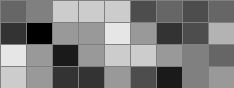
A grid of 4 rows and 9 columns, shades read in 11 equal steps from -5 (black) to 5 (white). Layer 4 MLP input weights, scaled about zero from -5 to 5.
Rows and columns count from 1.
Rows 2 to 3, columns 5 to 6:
4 1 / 3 3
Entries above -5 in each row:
9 8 9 9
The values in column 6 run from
-2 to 3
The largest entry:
4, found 2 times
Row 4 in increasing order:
-4 -3 -3 -2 0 1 1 1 3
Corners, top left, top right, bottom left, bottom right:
-1 -1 3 1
